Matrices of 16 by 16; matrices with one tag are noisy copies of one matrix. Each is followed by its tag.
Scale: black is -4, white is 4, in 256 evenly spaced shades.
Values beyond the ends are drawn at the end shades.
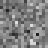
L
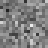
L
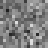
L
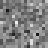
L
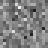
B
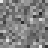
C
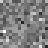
C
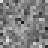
C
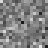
C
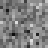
L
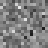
B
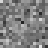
C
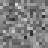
B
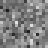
L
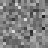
B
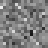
B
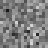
L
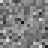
C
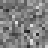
L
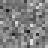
L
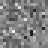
B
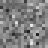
L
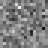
B
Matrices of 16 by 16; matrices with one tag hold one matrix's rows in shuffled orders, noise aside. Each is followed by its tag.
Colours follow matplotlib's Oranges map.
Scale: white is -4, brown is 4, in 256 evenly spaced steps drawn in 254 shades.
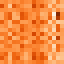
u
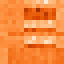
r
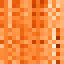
u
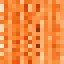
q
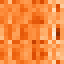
u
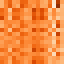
u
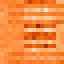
r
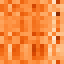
u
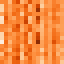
q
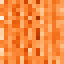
q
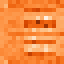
r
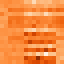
r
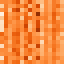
q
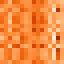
u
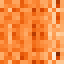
u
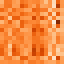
u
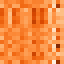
u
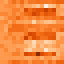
r
